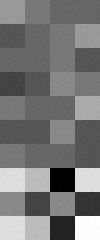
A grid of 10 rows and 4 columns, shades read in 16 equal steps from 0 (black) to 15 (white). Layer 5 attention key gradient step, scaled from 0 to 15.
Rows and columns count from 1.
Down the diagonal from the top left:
9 6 7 7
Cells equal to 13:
3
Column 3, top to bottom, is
6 7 7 8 6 8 6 0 8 2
